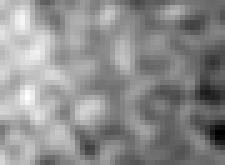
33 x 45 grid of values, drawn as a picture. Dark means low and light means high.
The field is mottled with small blotches. The middle left is the ninth with the highest average. There is an overall slope up to the left. No regular stripes run through it. The values follow a bell shape. No lone cell stands out from its neighbours.
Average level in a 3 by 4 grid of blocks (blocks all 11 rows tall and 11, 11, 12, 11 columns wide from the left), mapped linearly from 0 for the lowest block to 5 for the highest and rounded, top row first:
5 3 2 1 / 5 3 2 0 / 4 2 1 0
